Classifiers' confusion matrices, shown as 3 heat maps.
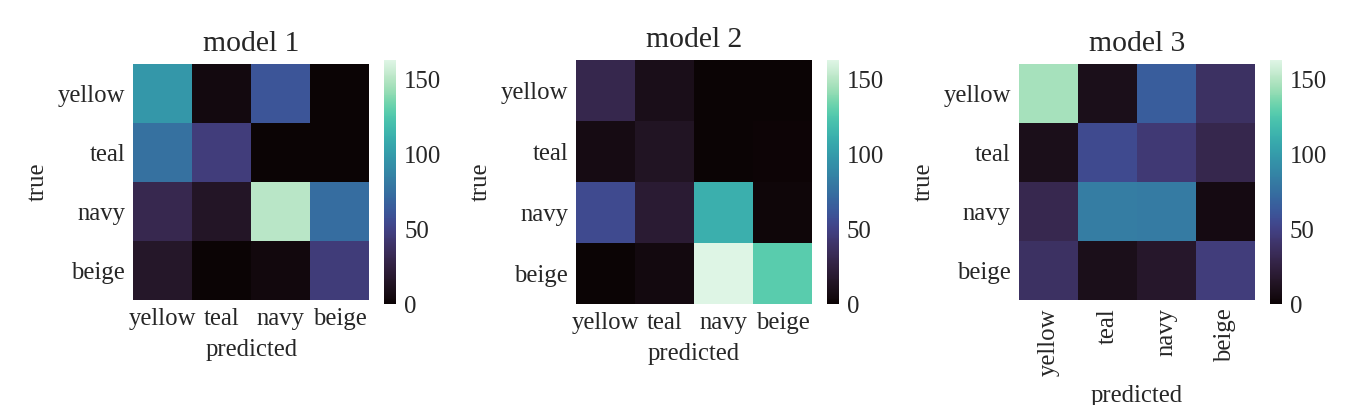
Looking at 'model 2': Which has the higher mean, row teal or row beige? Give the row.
beige
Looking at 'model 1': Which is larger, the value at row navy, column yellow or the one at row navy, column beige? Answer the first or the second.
the second
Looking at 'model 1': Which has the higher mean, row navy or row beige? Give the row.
navy
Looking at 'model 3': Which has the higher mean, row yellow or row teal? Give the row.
yellow
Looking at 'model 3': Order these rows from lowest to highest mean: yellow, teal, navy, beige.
beige, teal, navy, yellow
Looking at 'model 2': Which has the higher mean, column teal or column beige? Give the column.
beige
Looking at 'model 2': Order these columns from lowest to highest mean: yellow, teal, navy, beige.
teal, yellow, beige, navy
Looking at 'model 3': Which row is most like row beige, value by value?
teal
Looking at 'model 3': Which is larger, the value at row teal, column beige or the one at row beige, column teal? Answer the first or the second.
the first
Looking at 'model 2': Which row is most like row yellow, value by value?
teal
